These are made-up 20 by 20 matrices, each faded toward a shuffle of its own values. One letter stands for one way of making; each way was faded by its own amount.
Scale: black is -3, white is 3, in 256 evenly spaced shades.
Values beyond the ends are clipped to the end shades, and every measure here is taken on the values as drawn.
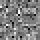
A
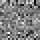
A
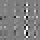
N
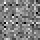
A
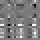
N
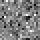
A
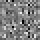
A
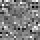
A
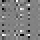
N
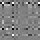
N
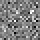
A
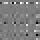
N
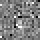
A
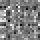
A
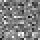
A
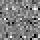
A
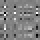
N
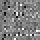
A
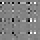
N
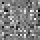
A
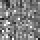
A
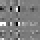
N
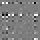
N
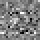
A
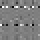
N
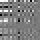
N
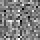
A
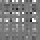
N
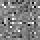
A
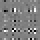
N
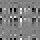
N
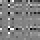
N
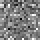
A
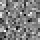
A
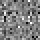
A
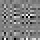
N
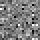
A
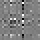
N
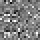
A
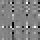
N
